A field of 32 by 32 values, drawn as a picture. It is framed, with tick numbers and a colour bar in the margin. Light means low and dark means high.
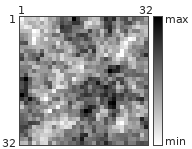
Histogram: bell-shaped. Odd rows or columns: none. Ninth with the lowest average: top left. Grain: blotchy.
